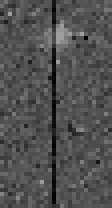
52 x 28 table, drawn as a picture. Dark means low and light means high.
Column 14 stands out from the rest. On average the colour sits 30% of the way up the scale. One bump rises in the top middle. Neither half mirrors the other.
